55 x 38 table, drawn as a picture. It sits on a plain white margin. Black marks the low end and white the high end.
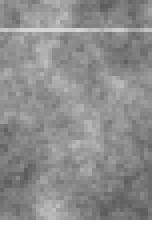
Odd lines: row 8. Stripes: none. Ninth with the lowest average: bottom right. Grain: blotchy.
